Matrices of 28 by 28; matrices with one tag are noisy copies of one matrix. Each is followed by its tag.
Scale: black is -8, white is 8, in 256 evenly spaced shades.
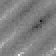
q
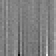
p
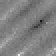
q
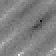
q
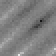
q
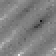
q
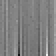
p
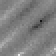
q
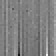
p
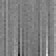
p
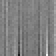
p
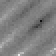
q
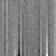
p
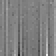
p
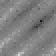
q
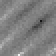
q
